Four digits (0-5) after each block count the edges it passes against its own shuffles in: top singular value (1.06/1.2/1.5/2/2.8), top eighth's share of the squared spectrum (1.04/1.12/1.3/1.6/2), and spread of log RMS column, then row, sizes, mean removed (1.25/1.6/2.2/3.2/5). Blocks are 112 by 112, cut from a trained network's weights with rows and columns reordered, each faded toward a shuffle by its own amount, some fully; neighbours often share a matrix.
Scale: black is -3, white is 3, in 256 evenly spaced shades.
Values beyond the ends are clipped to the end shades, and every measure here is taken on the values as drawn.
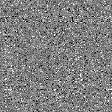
3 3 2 2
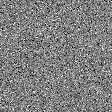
0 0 0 0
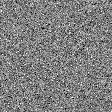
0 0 0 0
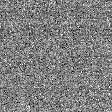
2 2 1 0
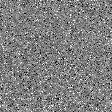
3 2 1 1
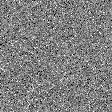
1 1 0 0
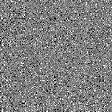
3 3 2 2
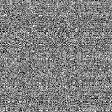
4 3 1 2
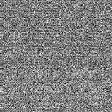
4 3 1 2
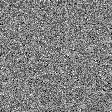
0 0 0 0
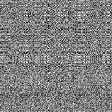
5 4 2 3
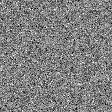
2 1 0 0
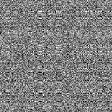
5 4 2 3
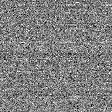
3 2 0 0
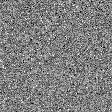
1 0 0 0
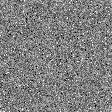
0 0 0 0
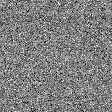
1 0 0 0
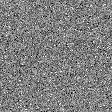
0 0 0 0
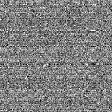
4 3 1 2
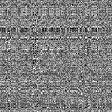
5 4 2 3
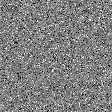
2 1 0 0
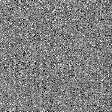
2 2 1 2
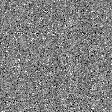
2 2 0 2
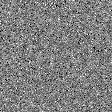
1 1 0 0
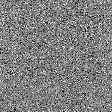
2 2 0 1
